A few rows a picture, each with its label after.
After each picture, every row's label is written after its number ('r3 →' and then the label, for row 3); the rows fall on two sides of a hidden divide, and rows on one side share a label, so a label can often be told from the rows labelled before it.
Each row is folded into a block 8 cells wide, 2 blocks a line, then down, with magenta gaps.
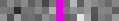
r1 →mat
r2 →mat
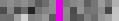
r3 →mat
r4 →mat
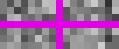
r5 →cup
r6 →mat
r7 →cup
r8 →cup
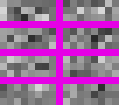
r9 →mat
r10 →cup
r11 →mat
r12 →mat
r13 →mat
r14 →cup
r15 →cup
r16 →mat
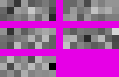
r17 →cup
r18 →cup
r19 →cup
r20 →cup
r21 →cup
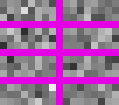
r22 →mat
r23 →mat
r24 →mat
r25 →cup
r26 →cup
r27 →mat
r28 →mat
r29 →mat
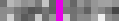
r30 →mat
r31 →cup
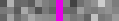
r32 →mat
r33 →cup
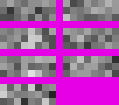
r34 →mat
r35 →cup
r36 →cup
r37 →mat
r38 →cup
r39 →mat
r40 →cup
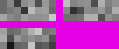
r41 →cup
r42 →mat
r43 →cup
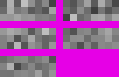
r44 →mat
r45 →mat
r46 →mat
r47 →cup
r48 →mat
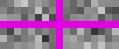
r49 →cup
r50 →cup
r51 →cup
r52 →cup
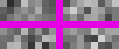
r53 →cup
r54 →cup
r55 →mat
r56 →cup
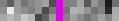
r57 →cup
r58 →mat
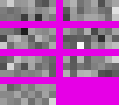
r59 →mat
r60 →mat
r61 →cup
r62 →mat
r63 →cup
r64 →cup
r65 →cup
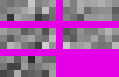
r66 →cup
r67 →cup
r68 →mat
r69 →cup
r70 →mat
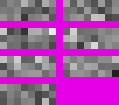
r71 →mat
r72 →mat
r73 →cup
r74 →mat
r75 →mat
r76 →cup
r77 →mat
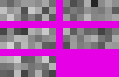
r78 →cup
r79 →cup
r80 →cup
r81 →mat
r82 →mat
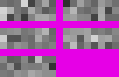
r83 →cup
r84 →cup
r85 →cup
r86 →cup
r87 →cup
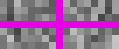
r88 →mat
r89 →cup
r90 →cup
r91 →mat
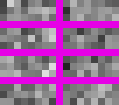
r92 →mat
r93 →mat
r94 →mat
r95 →mat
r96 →mat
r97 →mat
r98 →cup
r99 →cup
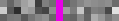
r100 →mat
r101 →mat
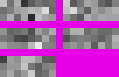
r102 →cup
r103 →cup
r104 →cup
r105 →mat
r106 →mat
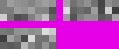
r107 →cup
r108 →cup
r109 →cup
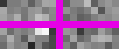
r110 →cup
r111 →mat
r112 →cup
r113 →cup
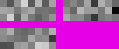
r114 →cup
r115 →cup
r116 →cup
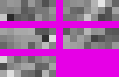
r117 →mat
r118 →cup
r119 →mat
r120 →mat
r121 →mat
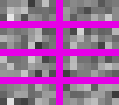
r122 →mat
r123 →mat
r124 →cup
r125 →cup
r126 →cup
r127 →mat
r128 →mat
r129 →cup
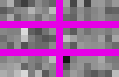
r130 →mat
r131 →cup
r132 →mat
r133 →cup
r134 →cup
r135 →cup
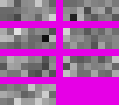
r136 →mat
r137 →cup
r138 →mat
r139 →mat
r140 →mat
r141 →cup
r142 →cup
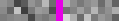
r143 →cup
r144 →cup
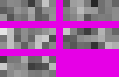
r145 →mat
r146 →mat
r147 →cup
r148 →mat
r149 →mat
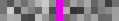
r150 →cup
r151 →mat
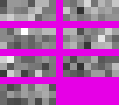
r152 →cup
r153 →cup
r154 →cup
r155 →cup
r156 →mat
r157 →mat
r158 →cup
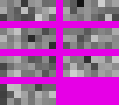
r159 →mat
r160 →cup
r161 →mat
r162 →cup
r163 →mat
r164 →cup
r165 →mat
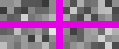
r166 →mat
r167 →cup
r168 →cup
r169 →cup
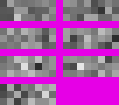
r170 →mat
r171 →mat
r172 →mat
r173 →cup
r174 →mat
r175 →mat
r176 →cup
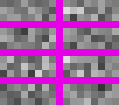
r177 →cup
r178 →cup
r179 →mat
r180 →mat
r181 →mat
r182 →mat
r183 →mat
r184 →mat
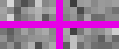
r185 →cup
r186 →cup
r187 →cup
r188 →cup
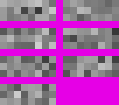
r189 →mat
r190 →mat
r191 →cup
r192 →mat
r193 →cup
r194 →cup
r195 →cup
